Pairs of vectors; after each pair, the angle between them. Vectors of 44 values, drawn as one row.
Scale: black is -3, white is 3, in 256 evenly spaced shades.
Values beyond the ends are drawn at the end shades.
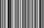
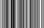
partly opposed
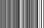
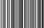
partly opposed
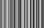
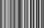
nearly parallel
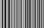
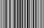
orthogonal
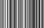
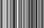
partly aligned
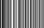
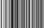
nearly opposite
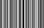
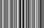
nearly parallel
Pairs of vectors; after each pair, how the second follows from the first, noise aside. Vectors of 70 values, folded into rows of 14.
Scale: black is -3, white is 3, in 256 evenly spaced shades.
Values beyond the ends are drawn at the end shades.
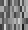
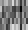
shuffled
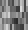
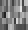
sign-scrambled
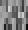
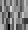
shuffled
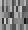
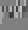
partly zeroed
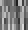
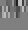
partly zeroed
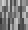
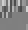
partly zeroed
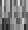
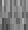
shrunk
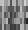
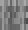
shrunk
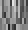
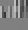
partly zeroed
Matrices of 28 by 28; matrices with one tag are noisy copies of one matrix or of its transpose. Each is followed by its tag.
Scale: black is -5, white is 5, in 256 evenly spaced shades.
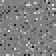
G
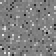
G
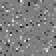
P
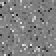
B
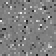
P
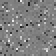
P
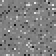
G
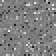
G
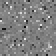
P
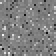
G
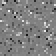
B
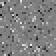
B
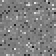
G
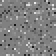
G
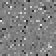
P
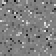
B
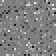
G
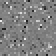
P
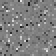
P
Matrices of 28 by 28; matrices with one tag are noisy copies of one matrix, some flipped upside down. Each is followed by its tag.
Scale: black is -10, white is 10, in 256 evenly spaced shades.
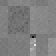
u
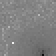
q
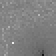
q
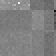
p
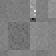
u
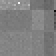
p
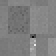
u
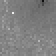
q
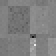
u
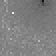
q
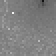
q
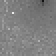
q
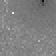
q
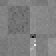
u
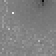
q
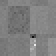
u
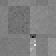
u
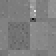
u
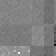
p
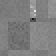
u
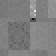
u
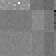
p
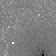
q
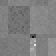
u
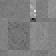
u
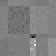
u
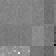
p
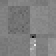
u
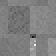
u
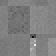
u
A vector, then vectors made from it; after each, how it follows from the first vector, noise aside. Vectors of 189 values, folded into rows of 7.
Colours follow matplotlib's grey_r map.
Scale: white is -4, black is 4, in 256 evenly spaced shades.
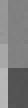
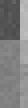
reversed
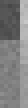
reversed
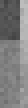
reversed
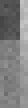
reversed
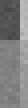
reversed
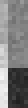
scaled up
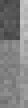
reversed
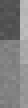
reversed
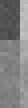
reversed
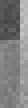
reversed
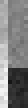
scaled up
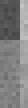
reversed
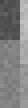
reversed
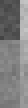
reversed
